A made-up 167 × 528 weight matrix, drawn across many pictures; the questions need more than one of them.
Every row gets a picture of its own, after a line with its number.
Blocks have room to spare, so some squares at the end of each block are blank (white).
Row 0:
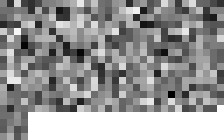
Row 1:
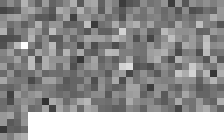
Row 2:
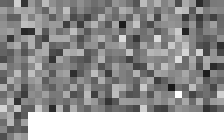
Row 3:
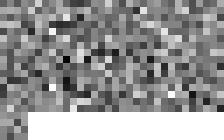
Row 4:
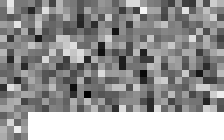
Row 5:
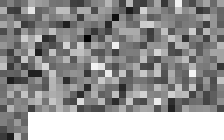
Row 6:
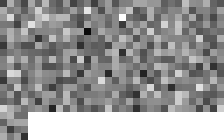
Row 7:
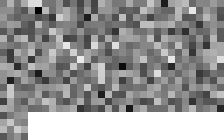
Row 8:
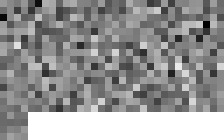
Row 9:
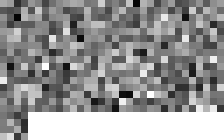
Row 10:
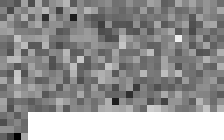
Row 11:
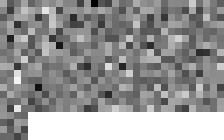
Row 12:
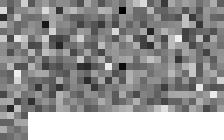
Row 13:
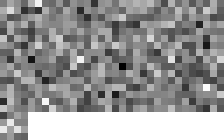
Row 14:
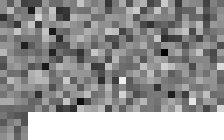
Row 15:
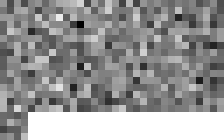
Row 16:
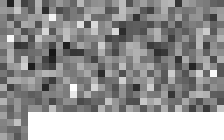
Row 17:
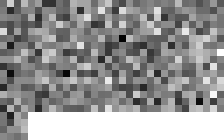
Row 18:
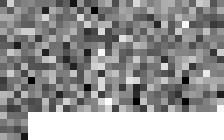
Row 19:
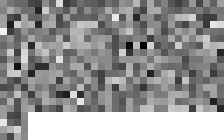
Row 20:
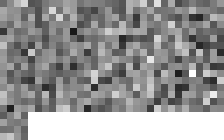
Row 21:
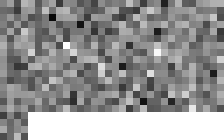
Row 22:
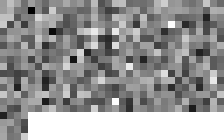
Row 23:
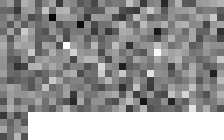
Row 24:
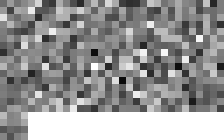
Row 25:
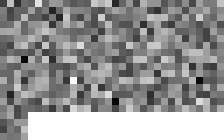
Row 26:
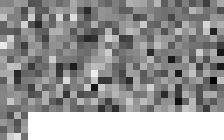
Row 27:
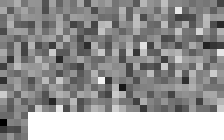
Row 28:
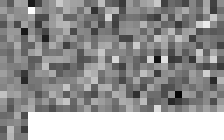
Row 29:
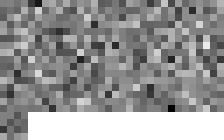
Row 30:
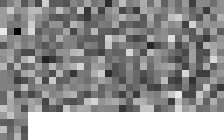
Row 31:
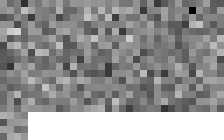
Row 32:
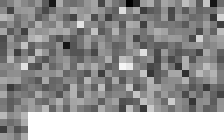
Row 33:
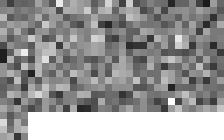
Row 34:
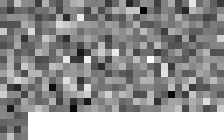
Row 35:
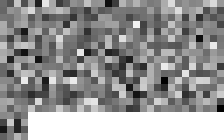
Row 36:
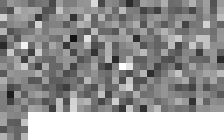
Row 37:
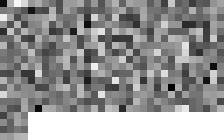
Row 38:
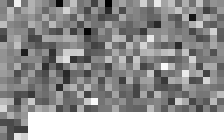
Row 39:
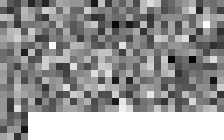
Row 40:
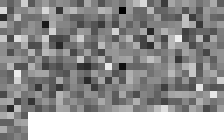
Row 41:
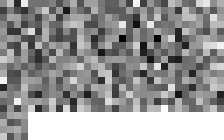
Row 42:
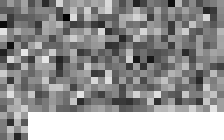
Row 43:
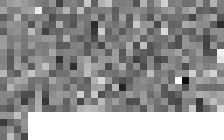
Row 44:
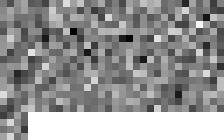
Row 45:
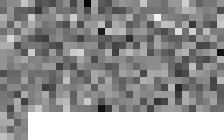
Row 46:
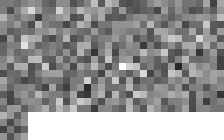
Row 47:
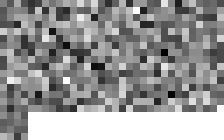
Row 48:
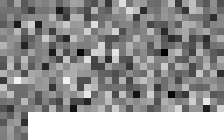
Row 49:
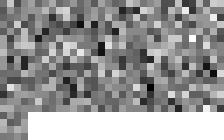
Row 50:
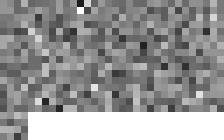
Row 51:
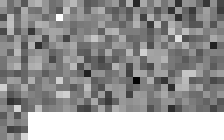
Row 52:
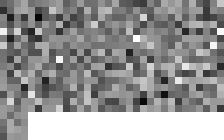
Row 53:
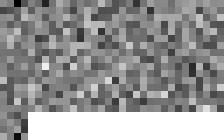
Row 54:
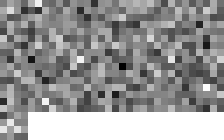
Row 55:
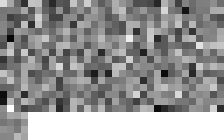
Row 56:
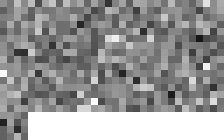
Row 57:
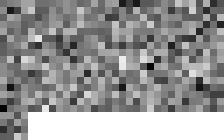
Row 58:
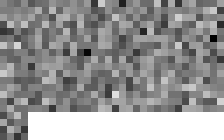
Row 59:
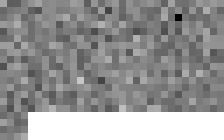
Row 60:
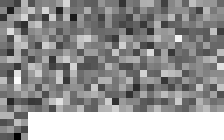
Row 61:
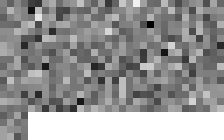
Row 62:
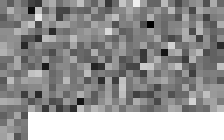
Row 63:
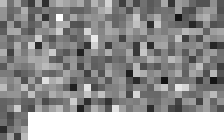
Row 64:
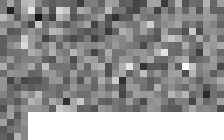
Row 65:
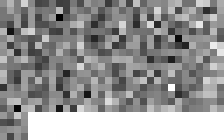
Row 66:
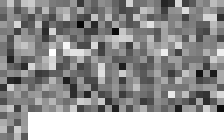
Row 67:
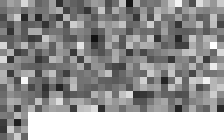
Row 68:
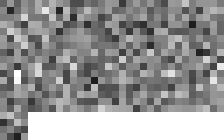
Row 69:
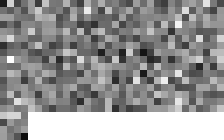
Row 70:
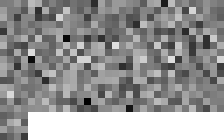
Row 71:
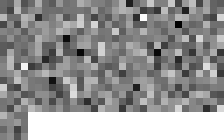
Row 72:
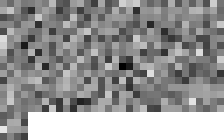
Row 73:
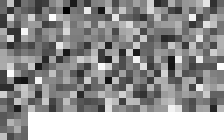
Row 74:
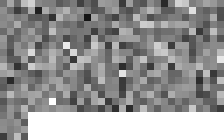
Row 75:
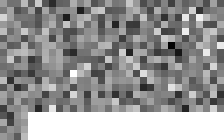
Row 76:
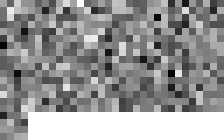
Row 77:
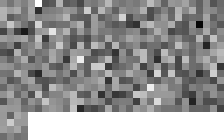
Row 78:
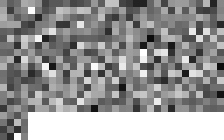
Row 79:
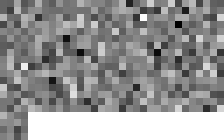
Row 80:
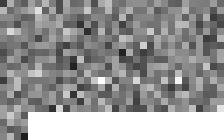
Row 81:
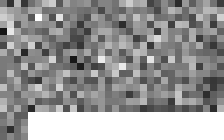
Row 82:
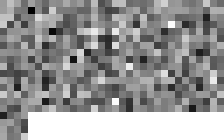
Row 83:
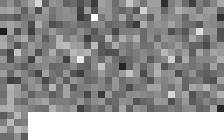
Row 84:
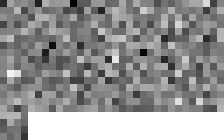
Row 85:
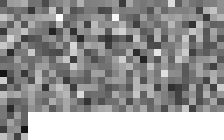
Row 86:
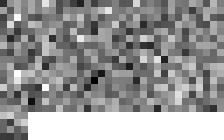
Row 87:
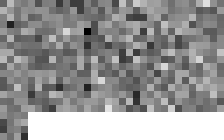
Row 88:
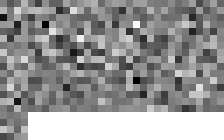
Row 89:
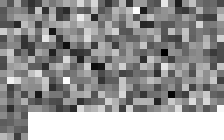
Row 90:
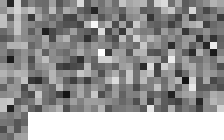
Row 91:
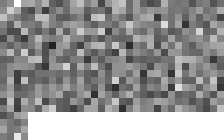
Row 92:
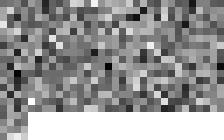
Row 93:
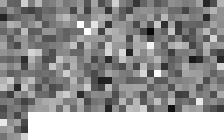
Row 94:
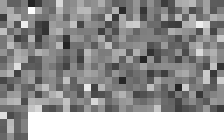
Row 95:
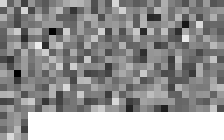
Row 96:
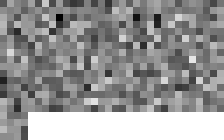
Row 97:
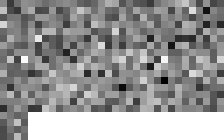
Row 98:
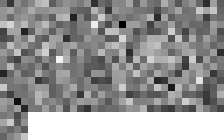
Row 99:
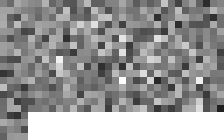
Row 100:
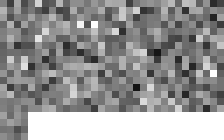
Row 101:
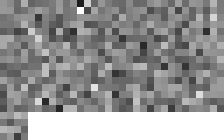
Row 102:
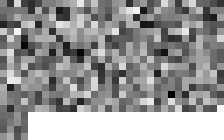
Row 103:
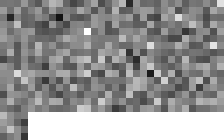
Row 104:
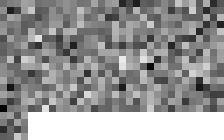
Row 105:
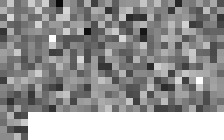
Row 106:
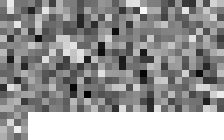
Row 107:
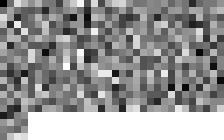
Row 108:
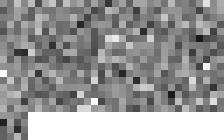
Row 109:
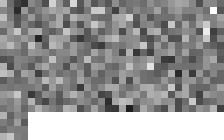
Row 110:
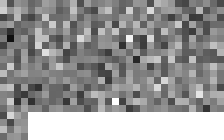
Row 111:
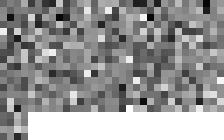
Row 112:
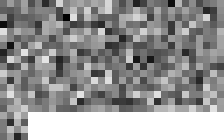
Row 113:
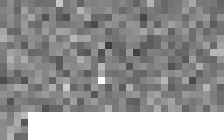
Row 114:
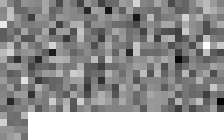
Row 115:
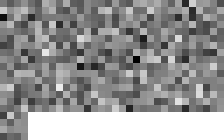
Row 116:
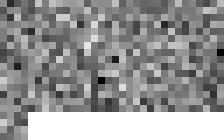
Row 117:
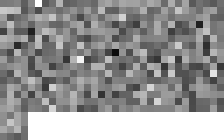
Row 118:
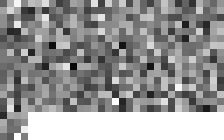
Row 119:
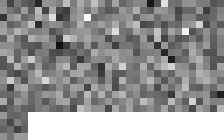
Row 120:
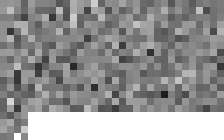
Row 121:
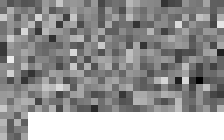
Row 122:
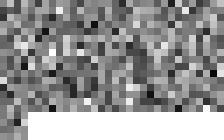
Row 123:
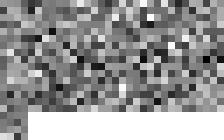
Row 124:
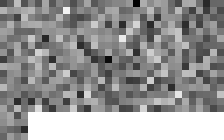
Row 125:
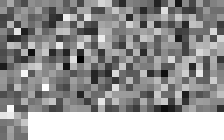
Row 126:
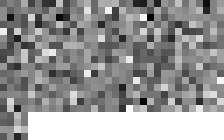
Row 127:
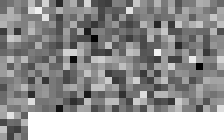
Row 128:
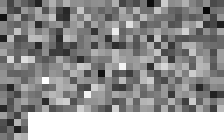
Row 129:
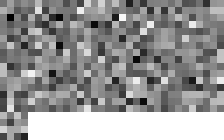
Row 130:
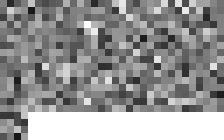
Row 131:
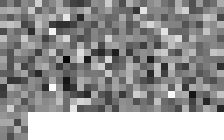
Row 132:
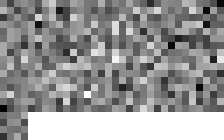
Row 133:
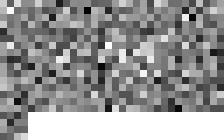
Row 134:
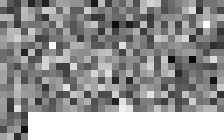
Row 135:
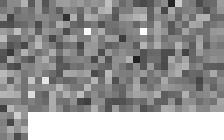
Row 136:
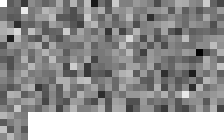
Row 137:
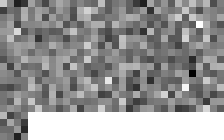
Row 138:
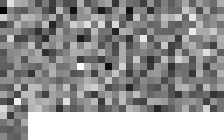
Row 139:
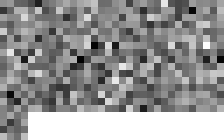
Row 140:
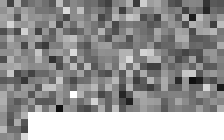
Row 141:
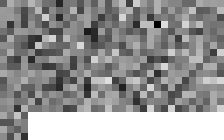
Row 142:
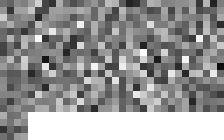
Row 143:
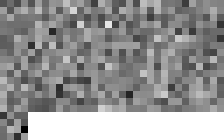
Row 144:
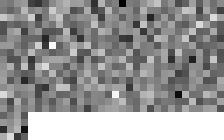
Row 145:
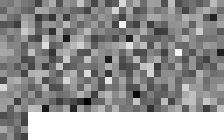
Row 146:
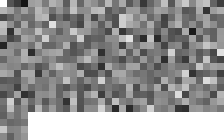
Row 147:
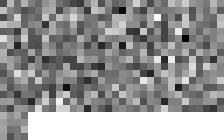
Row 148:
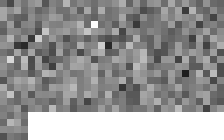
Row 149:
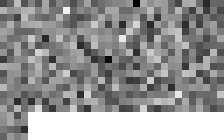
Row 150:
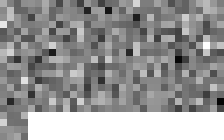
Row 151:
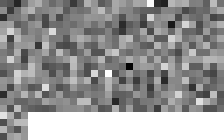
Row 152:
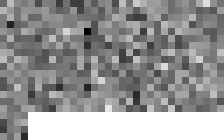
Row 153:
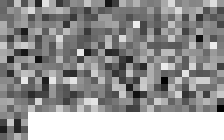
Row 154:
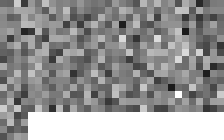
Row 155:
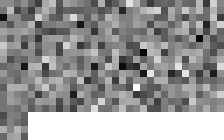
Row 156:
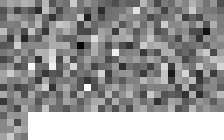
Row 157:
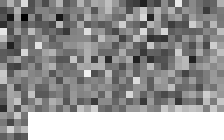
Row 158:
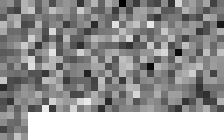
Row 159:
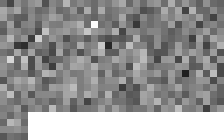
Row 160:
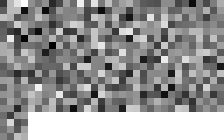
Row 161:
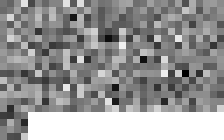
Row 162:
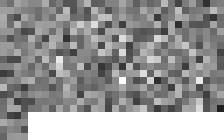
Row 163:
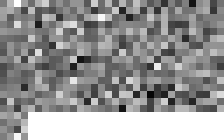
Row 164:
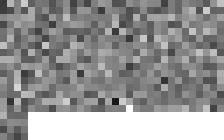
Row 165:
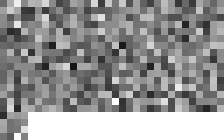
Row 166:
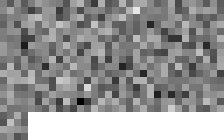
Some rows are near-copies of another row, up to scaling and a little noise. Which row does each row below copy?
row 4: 106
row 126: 111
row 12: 40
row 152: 87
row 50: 101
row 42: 112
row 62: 61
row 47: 89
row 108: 56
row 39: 134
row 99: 162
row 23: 21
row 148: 159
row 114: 150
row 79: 71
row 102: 0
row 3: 131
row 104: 57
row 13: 54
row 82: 22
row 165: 118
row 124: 149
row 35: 153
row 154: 2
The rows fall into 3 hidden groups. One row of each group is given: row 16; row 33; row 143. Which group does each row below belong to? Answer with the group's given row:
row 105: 33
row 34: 16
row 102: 16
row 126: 33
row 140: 33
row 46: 16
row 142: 16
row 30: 33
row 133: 33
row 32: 16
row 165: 143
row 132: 16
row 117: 16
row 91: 143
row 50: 33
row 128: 16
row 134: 143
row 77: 16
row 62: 16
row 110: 143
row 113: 33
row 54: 16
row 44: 143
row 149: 33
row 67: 33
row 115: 143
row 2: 33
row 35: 33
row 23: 16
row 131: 16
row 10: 143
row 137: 143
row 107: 143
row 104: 16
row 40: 143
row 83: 16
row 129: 33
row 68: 143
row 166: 16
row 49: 16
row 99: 33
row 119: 16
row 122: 16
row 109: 143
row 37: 143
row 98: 33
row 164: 143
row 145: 16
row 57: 16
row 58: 143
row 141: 33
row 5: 16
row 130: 143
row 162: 33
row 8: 16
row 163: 143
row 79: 16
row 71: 16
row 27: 33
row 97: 16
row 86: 143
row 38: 33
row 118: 143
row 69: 33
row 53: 143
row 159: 16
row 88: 143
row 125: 143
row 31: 143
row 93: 33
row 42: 33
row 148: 16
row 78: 16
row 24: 16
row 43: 33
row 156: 16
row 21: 16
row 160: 143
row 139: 16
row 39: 143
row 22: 143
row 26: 143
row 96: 33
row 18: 33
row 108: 33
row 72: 16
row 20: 143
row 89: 16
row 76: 143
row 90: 33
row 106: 16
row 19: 33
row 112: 33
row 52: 33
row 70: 16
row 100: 16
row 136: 143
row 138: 143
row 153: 33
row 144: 143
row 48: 16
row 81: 33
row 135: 33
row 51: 33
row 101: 33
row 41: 33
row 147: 143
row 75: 33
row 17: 33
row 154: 33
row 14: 16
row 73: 33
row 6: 33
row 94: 143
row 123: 16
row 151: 143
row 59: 33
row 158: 16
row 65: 33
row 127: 33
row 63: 33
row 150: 33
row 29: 16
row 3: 16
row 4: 16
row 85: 143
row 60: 143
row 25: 143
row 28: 143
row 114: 33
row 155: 16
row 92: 143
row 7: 16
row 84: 33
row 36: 16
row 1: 16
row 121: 33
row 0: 16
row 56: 33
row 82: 143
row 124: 33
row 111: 33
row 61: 16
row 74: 16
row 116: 33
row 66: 16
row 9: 143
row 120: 143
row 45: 143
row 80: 33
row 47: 16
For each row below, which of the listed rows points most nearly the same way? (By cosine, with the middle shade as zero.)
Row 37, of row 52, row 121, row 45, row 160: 160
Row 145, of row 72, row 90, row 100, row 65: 72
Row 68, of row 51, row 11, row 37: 11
